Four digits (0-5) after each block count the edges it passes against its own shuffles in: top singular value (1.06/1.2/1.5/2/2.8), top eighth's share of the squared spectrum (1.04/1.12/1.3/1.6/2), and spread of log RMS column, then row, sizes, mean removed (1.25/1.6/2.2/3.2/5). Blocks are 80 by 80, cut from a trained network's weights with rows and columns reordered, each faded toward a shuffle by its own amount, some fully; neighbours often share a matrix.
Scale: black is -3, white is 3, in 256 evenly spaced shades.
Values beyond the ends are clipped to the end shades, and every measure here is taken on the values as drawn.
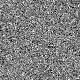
0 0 0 0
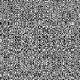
4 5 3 3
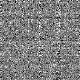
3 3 3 1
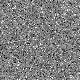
0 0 0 0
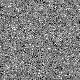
0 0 0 0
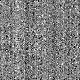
3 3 1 2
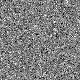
0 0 0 0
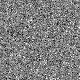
0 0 0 0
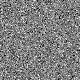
1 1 0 0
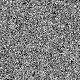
1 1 0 0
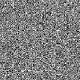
3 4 2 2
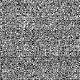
3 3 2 0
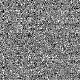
2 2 2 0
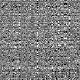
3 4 3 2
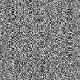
4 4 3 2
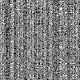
4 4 1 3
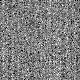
2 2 0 0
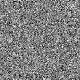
3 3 1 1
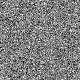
2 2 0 0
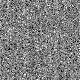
1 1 0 0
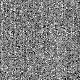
2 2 0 1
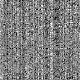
4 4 1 3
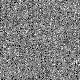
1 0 0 0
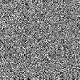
3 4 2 2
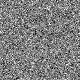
1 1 0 0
